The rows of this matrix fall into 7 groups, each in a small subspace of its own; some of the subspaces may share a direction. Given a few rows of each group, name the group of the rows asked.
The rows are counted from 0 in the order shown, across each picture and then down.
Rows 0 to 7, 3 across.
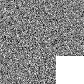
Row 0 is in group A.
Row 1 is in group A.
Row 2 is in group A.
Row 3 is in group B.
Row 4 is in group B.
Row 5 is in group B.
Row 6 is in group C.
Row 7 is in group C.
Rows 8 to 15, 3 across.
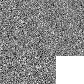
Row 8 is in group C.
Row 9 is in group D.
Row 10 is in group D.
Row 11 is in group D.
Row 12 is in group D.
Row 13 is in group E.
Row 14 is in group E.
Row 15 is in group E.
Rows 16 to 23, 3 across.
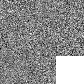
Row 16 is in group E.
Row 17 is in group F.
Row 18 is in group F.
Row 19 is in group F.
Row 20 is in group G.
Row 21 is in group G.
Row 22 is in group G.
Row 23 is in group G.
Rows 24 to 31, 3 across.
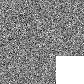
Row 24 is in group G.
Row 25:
D
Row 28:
E
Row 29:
F
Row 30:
E
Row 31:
F
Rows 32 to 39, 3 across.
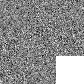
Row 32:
B
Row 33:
B
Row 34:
G
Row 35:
D
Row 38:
D
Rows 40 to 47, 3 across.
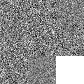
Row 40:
F
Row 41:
B
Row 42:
C
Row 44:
D
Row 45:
F
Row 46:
D
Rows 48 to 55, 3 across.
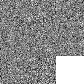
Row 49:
D
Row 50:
E
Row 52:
C
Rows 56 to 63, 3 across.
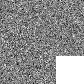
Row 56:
E
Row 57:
A
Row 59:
F
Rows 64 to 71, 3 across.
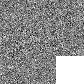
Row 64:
G
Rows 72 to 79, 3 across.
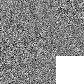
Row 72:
C
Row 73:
F
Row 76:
D
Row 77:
C
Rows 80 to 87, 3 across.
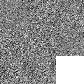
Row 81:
E
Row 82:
G
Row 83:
G
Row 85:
G
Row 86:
G
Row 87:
G
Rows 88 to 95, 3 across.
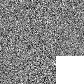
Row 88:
G
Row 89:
C
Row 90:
A
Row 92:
D
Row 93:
G
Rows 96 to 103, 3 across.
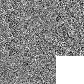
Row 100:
B
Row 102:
G
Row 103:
A
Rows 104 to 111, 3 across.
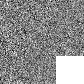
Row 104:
A
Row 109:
D
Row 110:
C
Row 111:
C
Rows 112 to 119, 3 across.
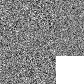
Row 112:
G
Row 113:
G
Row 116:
E
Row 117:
E
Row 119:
D
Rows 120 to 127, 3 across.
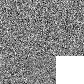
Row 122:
C
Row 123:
A
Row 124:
E
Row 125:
F
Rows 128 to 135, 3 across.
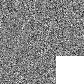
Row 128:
D
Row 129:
F
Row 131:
F
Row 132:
E
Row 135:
E
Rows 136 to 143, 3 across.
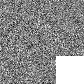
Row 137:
C
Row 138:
C
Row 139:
C
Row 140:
D
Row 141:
F
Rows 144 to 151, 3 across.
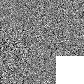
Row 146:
B
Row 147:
G
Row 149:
F
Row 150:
D
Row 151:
C
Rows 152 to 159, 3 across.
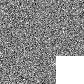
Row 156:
B
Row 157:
A
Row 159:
G
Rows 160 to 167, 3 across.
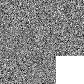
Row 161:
A
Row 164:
F
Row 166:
A
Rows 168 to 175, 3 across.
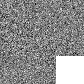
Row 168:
D
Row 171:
F
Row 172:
E
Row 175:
E
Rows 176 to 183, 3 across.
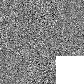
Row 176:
D
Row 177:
G
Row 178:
F
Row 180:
G
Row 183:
G
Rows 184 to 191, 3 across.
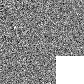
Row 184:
G
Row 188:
B
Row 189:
A
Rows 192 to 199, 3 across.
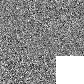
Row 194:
E
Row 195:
A
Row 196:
G
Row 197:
G
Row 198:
F
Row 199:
B
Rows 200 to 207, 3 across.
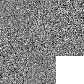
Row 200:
B
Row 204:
G
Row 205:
E
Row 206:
D
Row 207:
G
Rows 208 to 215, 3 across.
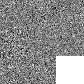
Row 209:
G
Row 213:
B
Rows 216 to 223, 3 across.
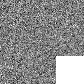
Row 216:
E
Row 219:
C
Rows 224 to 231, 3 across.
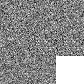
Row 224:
F
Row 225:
E
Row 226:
B
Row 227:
E
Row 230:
B
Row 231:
F
